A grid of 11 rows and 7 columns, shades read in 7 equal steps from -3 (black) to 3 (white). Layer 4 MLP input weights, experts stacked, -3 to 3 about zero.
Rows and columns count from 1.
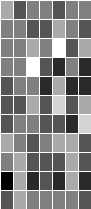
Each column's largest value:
1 1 3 0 3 1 2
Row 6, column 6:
-1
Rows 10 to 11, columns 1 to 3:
-3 1 -2 / -1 1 0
